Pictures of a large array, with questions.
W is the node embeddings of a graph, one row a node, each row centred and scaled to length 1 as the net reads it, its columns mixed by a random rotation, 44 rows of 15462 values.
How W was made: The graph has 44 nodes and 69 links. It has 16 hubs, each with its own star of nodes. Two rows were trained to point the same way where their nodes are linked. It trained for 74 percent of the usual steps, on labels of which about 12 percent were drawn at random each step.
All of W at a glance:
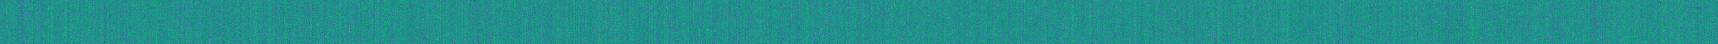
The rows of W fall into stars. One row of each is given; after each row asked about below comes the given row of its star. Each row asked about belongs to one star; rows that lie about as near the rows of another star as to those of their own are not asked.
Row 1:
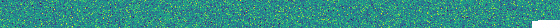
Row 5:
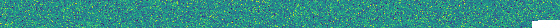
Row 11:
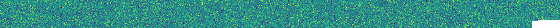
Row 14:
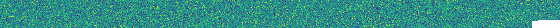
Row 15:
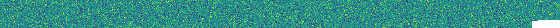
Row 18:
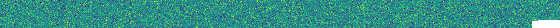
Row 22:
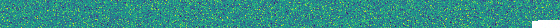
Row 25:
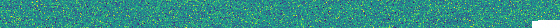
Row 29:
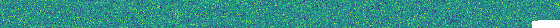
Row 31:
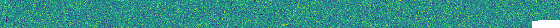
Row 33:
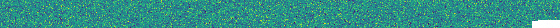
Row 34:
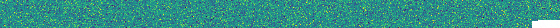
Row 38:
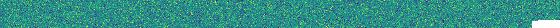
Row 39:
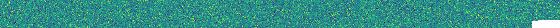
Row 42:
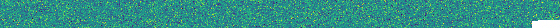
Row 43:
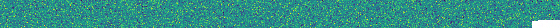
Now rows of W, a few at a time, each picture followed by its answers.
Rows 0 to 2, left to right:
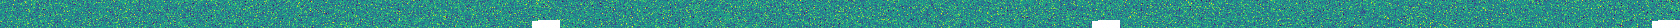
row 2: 43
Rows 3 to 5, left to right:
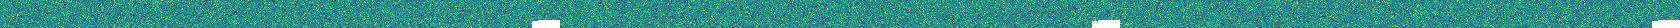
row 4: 18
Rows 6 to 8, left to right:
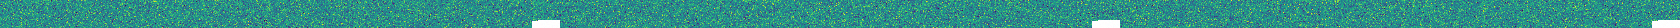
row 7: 33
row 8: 38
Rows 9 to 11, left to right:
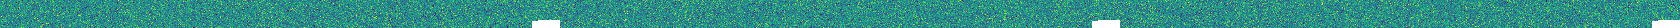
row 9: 22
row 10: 31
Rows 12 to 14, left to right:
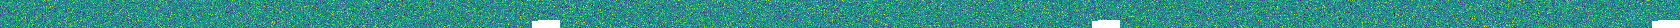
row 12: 39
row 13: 38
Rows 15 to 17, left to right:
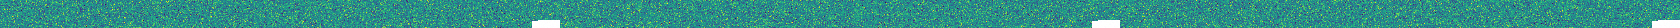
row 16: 5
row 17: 14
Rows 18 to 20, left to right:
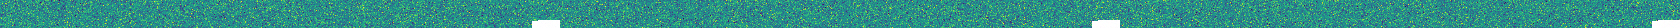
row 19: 42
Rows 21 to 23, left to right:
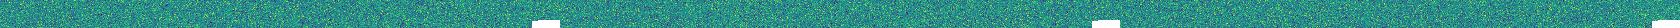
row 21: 1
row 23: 25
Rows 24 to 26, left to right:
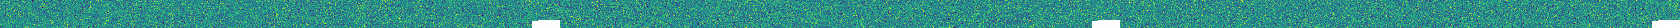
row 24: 18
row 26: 1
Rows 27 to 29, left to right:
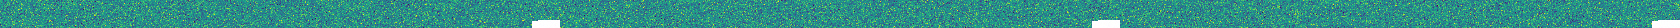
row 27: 15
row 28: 11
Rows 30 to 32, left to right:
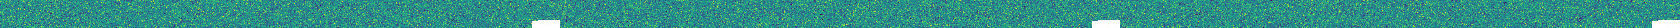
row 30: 29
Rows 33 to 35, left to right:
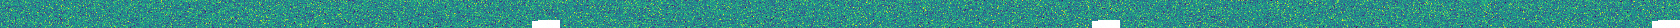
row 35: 34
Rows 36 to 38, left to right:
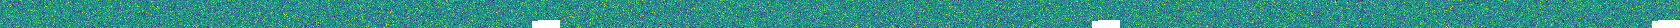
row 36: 14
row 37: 25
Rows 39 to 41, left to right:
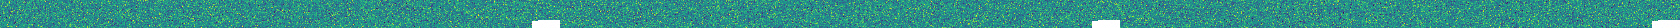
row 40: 15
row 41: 11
